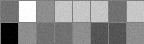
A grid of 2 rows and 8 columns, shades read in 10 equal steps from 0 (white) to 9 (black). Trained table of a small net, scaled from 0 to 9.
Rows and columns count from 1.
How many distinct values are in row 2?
4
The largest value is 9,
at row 2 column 1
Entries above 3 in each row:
3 8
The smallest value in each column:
5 0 4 2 2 2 5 2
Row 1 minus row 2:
-4 -4 -1 -3 -2 -4 -1 -2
